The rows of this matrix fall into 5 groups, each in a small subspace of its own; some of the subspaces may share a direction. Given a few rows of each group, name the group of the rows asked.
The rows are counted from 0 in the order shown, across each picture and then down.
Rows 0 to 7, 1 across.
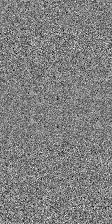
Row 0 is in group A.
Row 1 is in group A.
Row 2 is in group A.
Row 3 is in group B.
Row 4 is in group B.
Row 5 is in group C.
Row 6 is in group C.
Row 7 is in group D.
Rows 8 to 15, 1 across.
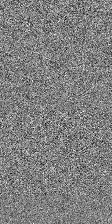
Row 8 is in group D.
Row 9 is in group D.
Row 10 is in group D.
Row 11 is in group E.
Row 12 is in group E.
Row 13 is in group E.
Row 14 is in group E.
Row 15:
C
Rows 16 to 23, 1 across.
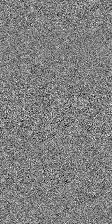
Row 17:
B
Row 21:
E
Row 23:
B
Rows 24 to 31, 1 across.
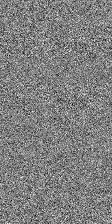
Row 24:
A
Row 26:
B
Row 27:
D
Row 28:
D
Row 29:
D
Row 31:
D
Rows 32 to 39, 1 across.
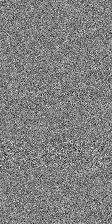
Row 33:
B
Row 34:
C
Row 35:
C
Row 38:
B
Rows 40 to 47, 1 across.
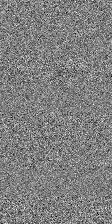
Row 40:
A
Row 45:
A
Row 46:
B
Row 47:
D
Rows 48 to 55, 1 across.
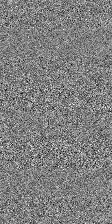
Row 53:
E
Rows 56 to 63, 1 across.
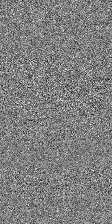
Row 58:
A
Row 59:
D
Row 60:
C
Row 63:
B
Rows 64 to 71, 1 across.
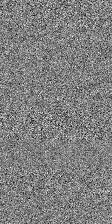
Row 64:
E
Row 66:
D
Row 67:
B
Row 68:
E
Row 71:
D
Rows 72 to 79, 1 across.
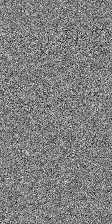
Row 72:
E
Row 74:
C
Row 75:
D
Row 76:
E
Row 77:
E
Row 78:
A
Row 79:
C
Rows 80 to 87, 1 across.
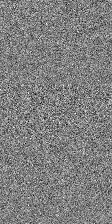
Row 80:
E
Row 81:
B
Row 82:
C
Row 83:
A
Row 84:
A
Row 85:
D
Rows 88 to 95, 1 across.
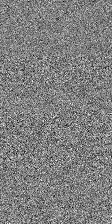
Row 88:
B
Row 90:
D
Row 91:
D
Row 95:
D
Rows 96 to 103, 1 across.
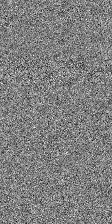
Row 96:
C
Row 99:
A
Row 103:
A
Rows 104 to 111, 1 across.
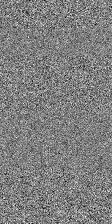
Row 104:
E
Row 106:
D
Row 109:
E
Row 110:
A
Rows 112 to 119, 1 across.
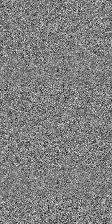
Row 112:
E
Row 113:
D
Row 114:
B
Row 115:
A
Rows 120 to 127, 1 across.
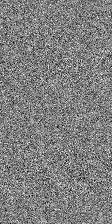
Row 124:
B
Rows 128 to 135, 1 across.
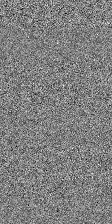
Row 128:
A
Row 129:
B
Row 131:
A
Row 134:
D
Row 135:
B
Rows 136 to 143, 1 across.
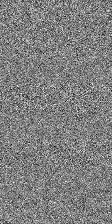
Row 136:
A
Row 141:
D
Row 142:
A
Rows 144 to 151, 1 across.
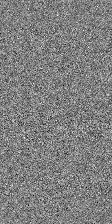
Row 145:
A
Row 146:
C
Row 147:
A
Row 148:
D
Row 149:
A
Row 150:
C
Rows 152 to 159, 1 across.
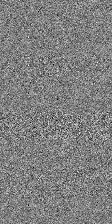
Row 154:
A
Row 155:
B
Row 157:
C
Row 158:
B
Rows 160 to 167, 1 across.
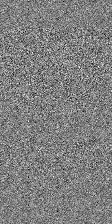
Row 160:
B
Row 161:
D
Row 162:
E
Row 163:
E
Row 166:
B
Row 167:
B
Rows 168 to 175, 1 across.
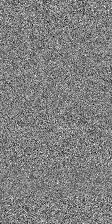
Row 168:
D
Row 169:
A
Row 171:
E
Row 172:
D
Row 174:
B
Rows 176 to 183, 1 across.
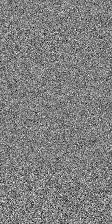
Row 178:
A
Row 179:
C
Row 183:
E
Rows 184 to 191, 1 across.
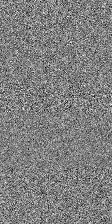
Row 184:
E
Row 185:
E
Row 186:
E
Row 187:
D
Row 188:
C
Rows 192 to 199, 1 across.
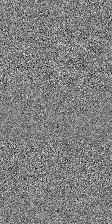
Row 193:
D
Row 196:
B
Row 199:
B
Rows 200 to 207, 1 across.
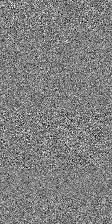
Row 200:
E
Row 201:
A
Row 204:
D
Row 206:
B
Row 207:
E
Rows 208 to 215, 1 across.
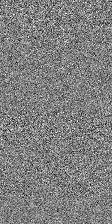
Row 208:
A
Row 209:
A
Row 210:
C
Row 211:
C
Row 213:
D
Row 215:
B
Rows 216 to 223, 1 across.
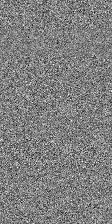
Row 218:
A
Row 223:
D
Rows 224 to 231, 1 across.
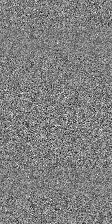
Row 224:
C
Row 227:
A
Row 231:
E
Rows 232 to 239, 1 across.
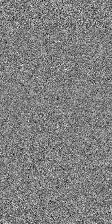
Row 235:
B
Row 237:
A
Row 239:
D
